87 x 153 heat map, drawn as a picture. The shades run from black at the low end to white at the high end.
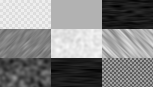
The table splits into 3 rows of 3 panels. Panel 1,1: very high, checkered, faint in contrast. Panel 1,2: high, flat. Panel 1,3: very low, streaked across, faint in contrast. Panel 2,1: middling, slanting up to the right, faint in contrast. Panel 2,2: very high, blotchy, faint in contrast. Panel 2,3: high, slanting down to the right. Panel 3,1: low, blotchy. Panel 3,2: very low, streaked across, faint in contrast. Panel 3,3: middling, checkered, strong in contrast.
